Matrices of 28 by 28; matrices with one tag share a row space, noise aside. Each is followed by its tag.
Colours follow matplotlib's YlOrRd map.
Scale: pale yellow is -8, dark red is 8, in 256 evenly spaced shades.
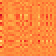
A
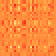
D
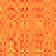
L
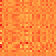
A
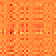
L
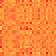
A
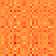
D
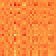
D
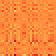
D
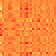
A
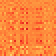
L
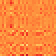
L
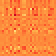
D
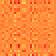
D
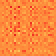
D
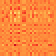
D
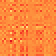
L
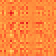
L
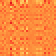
L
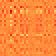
L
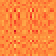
D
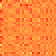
A
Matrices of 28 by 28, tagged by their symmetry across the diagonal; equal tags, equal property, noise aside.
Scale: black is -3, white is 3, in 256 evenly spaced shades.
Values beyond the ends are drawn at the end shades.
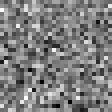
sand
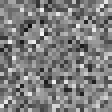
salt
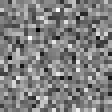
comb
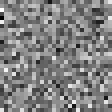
sand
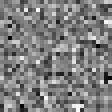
comb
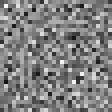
salt
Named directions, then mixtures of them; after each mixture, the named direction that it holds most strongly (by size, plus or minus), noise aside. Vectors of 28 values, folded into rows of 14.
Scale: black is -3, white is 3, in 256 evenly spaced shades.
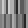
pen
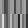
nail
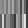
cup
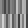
nail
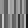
nail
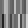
nail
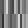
nail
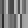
nail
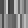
pen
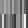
cup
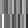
nail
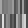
cup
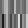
nail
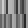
pen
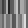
pen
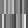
cup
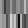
nail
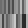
cup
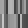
nail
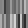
cup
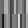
nail
